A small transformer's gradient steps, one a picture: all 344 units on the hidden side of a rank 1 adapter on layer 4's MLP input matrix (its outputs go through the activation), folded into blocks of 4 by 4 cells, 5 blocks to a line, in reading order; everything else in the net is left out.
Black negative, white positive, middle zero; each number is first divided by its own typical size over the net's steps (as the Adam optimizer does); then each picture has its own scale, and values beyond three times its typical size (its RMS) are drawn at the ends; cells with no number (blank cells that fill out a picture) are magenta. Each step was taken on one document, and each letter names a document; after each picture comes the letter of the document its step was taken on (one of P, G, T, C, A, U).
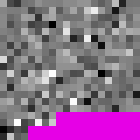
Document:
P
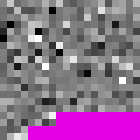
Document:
P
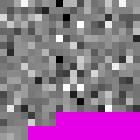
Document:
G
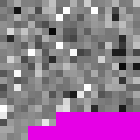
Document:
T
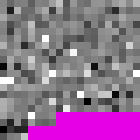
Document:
P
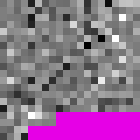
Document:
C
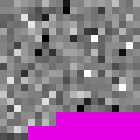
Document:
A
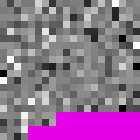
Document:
T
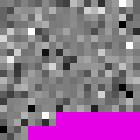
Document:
P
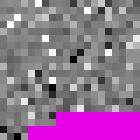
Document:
C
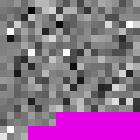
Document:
T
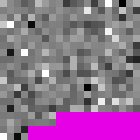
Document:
C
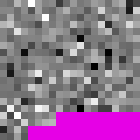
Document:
G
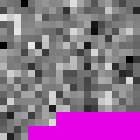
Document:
G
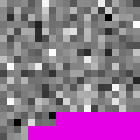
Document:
T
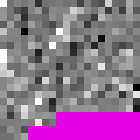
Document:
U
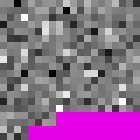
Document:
A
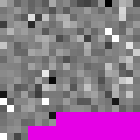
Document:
C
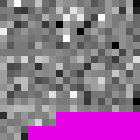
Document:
U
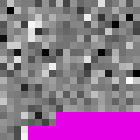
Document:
P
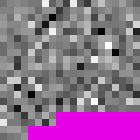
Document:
T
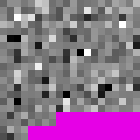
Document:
T
